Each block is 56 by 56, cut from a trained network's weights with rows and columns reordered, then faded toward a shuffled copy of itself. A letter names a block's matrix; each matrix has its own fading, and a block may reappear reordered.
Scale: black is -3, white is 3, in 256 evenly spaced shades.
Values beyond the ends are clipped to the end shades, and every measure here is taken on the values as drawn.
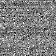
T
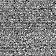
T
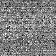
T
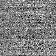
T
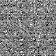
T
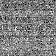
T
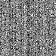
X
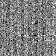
X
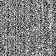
X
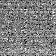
T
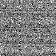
T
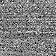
T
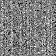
X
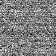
T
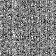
X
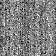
X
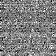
T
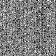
X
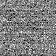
T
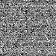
T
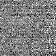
T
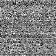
T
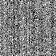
X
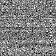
T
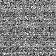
T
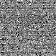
T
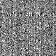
X
